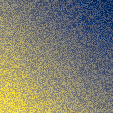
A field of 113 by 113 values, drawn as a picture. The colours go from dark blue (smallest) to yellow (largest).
The top right is the ninth with the lowest average. The grain is fine, like static. The field climbs toward the bottom left. On average the colour sits 50% of the way up the scale. The values follow a bell shape. The bottom left is the ninth with the highest average. Neither half mirrors the other.
